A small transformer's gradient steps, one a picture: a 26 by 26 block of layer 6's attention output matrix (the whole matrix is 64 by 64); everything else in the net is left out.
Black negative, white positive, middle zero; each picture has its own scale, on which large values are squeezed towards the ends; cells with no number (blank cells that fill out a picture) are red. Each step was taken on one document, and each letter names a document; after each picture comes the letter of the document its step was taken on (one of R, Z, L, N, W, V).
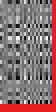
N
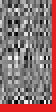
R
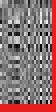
N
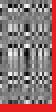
R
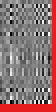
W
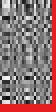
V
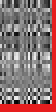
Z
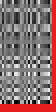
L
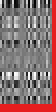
Z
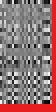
L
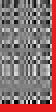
L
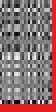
Z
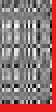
L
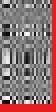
V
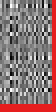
W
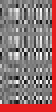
N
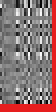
N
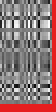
L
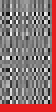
W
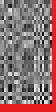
R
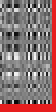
Z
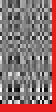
R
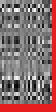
Z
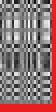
L
